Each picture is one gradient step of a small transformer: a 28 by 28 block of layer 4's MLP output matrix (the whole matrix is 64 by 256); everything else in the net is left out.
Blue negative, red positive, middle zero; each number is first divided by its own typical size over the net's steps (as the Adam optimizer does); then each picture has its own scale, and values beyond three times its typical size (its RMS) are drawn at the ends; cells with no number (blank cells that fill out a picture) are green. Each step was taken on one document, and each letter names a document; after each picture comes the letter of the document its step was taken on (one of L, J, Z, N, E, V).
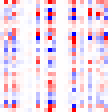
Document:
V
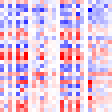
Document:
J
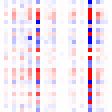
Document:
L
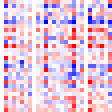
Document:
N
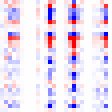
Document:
V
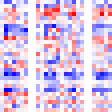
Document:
N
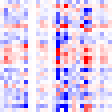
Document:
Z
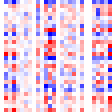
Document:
N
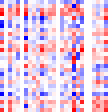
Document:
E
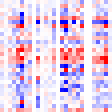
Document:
Z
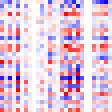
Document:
J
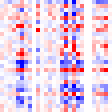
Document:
Z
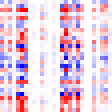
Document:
J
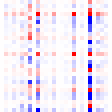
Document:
L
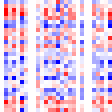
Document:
N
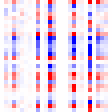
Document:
V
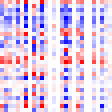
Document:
J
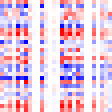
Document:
J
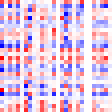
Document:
J
